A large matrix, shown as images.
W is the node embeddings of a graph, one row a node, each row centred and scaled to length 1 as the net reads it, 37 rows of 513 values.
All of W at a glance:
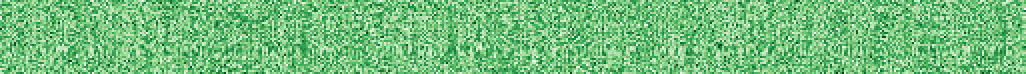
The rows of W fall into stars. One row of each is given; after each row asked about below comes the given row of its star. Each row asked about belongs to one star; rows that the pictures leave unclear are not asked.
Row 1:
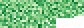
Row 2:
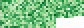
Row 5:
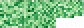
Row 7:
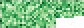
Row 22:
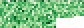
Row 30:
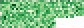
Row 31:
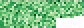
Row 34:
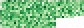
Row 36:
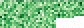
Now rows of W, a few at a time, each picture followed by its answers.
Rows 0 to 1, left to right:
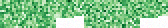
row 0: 31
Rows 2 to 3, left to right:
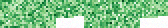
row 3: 5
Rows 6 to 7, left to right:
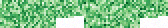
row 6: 34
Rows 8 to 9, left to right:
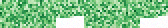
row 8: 22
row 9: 1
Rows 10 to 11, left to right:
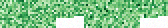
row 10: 36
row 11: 30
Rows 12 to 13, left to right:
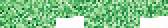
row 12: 2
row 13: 2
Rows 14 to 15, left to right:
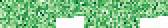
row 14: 36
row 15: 5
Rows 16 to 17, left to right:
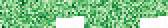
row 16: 22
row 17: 5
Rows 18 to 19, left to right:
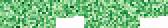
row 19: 31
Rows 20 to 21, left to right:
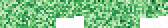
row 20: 36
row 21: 2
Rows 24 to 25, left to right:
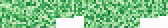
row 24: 7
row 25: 30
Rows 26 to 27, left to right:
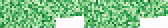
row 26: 31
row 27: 31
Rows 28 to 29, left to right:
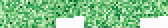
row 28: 36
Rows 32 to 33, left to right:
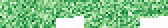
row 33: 2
